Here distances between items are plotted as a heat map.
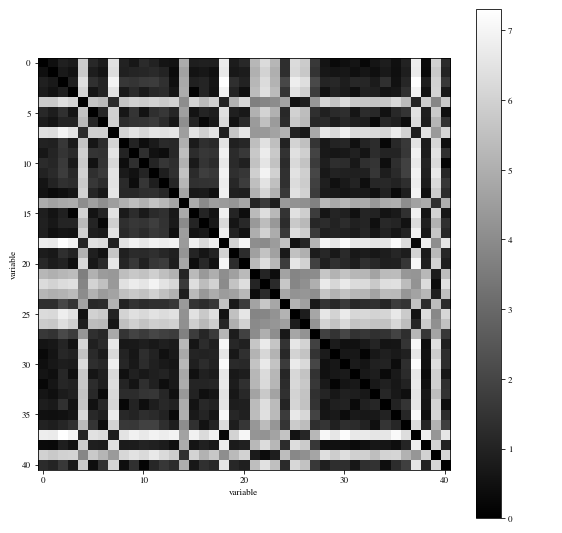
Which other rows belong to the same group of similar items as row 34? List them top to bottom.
0, 1, 2, 3, 5, 6, 8, 9, 10, 11, 12, 13, 15, 16, 17, 19, 20, 24, 27, 28, 29, 30, 31, 32, 33, 35, 36, 38, 40
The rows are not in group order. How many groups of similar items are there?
3
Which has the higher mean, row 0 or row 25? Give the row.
25
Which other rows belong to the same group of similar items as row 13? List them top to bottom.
0, 1, 2, 3, 5, 6, 8, 9, 10, 11, 12, 15, 16, 17, 19, 20, 24, 27, 28, 29, 30, 31, 32, 33, 34, 35, 36, 38, 40
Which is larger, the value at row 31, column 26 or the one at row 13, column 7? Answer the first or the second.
the second
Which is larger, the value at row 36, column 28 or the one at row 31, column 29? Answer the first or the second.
the first
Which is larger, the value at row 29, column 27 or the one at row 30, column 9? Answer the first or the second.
the first
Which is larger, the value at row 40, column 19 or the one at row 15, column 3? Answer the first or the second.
the first
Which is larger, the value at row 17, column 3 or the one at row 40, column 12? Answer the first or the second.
the second
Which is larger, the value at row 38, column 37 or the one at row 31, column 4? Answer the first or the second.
the first
